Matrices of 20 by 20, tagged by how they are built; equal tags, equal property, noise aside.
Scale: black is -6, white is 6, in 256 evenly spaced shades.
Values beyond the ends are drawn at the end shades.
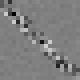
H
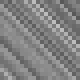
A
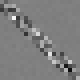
H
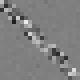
H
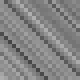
A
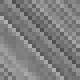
A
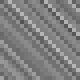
A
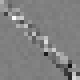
H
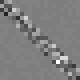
H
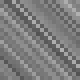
A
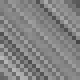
A
